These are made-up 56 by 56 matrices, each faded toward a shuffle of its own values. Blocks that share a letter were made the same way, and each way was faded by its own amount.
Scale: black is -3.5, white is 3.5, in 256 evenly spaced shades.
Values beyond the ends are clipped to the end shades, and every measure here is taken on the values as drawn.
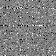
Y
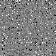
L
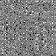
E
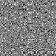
E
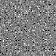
E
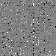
L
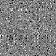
E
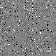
L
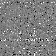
L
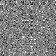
E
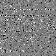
Y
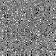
E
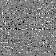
Y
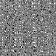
E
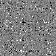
Y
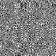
E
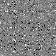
Y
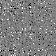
L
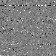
Y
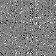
L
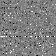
Y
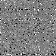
Y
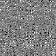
E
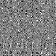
E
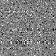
E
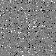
L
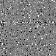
Y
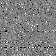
Y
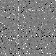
L
